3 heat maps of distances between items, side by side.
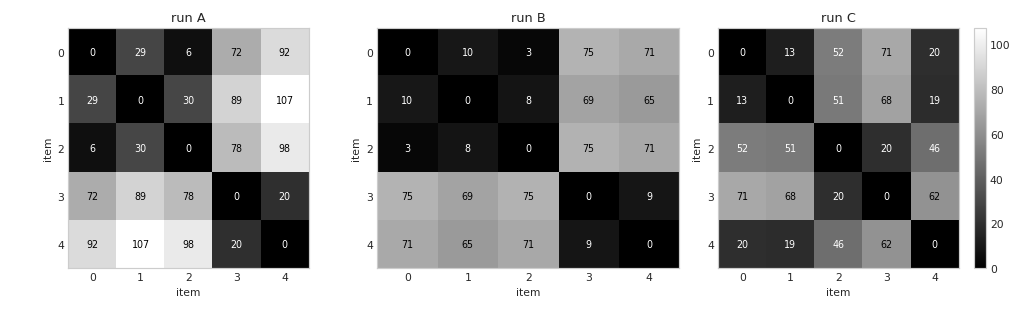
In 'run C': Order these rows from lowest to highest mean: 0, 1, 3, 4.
4, 1, 0, 3
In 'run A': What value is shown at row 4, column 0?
92
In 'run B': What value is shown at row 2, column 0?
3
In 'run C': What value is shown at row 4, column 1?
19
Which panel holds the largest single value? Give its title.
run A
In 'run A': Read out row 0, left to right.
0 29 6 72 92
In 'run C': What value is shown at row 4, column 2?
46
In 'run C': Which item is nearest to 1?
0
